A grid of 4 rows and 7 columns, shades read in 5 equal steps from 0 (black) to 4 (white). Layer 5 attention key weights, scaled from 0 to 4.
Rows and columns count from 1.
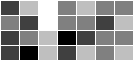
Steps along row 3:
up up down up up same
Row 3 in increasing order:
0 1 1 2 2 2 3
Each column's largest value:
2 3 4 2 3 2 3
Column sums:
5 6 14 5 9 7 10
